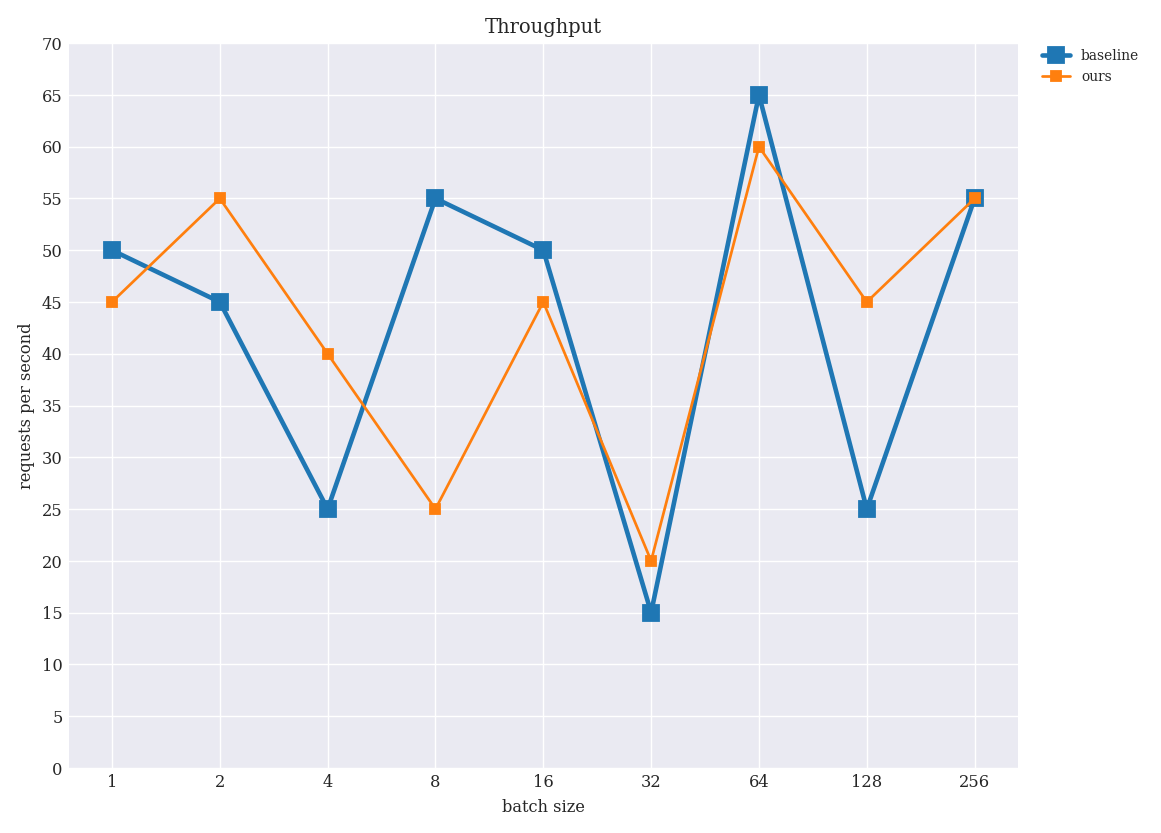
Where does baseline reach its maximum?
64
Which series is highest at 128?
ours
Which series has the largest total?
ours
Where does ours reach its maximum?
64
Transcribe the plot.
Title: Throughput
x-axis: batch size, ticks 1 2 4 8 16 32 64 128 256
y-axis: requests per second, ticks 0 5 10 15 20 25 30 35 40 45 50 55 60 65 70
Legend: baseline, ours
Values:
baseline: 50 45 25 55 50 15 65 25 55
ours: 45 55 40 25 45 20 60 45 55
